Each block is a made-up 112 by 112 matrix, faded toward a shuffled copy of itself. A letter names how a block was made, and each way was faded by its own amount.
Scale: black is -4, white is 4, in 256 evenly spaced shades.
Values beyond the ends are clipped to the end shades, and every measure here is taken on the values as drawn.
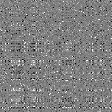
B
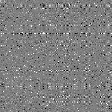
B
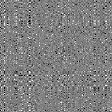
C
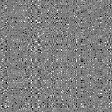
C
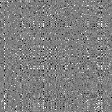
C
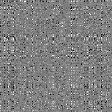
C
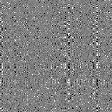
C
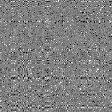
B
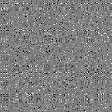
B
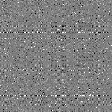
B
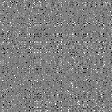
B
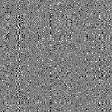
C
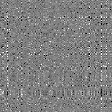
C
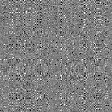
C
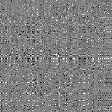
B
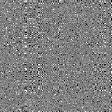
C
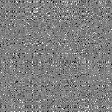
B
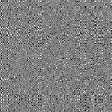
C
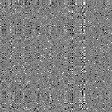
C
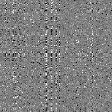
C
